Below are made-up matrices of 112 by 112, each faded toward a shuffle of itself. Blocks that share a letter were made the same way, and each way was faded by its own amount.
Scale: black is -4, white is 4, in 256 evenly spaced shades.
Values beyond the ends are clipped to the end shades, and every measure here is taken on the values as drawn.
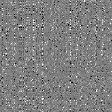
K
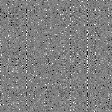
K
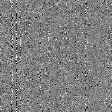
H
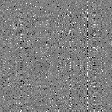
K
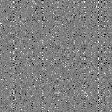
K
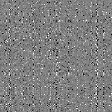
K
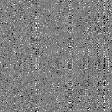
K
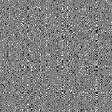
K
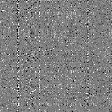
K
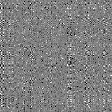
K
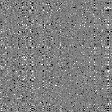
K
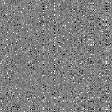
K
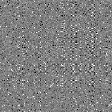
K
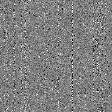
H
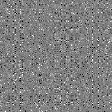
K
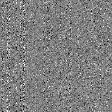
H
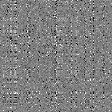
K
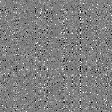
K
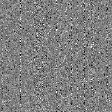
H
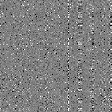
K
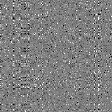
K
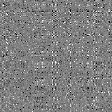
K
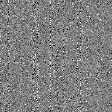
H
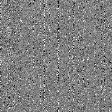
H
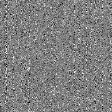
H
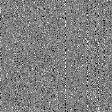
H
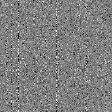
H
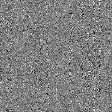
H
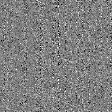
H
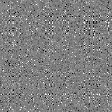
K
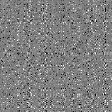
K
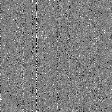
H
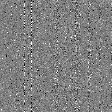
H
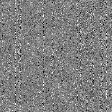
H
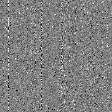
H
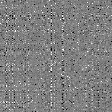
K
